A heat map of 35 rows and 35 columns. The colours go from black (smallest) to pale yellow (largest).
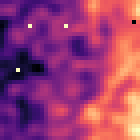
Ninth with the lowest average: middle left. Grain: blotchy. Slope: up to the right. Lone odd cells: 4, 3 higher and 1 lower than their neighbours.
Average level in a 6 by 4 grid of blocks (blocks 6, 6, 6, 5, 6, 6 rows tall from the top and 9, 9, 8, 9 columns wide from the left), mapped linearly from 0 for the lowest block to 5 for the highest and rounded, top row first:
1 2 3 4
1 2 2 4
0 1 2 4
0 2 2 4
1 2 3 5
1 2 4 5
